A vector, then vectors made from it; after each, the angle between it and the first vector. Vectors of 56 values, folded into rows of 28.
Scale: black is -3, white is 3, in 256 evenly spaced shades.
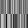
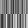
nearly opposite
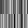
orthogonal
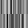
orthogonal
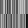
partly aligned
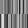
partly aligned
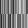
partly opposed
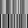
orthogonal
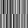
partly aligned
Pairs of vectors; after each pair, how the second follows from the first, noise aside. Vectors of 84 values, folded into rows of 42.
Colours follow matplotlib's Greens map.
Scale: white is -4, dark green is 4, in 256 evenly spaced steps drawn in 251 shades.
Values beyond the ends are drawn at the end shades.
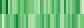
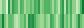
negated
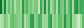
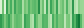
negated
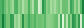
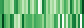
scaled up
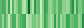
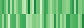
copied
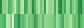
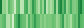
copied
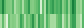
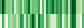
scaled up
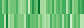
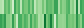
reversed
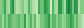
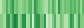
reversed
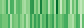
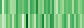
reversed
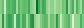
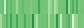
partly zeroed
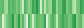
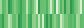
reversed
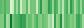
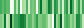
scaled up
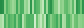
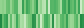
reversed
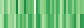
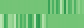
partly zeroed
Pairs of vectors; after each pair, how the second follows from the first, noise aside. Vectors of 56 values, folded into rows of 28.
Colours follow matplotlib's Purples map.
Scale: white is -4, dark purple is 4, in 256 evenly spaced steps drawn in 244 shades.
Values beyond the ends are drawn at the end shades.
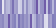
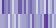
negated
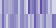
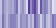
copied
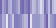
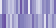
shuffled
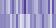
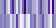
scaled up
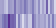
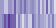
copied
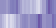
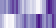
scaled up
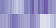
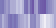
copied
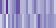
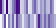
scaled up
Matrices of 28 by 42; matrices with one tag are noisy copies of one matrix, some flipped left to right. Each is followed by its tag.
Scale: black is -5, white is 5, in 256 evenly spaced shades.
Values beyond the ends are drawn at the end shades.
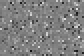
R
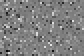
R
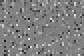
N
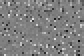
N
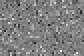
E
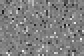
E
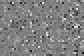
R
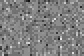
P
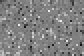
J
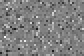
R
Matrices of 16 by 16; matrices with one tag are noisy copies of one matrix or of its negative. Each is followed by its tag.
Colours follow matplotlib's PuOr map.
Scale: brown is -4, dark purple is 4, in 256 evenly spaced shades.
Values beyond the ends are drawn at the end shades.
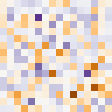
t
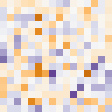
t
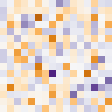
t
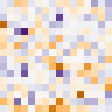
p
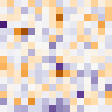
p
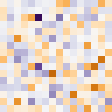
t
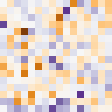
p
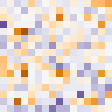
p
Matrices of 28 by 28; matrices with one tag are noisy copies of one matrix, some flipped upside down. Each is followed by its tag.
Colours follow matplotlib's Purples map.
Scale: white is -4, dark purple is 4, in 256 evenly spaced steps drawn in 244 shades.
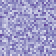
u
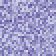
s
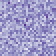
u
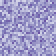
s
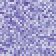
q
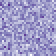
s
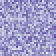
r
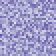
u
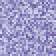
u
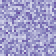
r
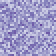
q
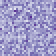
r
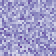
s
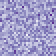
u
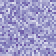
q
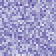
s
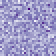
r
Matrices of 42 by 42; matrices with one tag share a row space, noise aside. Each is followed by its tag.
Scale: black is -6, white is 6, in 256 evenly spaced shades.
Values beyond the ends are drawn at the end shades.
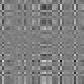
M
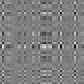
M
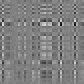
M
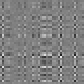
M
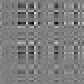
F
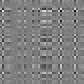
M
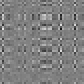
M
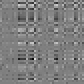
F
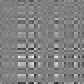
F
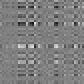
F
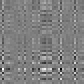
M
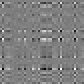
M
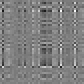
M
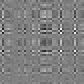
M
